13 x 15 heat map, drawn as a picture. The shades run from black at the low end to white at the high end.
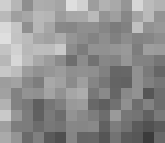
The top left is the ninth with the highest average. The values follow a bell shape. The ninth with the lowest average is the bottom right. The field climbs toward the top left.
